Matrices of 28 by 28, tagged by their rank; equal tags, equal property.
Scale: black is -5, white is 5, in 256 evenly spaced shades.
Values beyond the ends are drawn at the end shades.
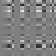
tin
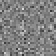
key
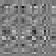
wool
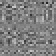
key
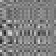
wool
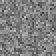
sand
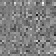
key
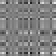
tin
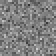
sand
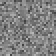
sand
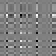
tin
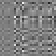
wool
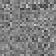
key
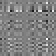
wool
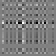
tin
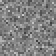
sand
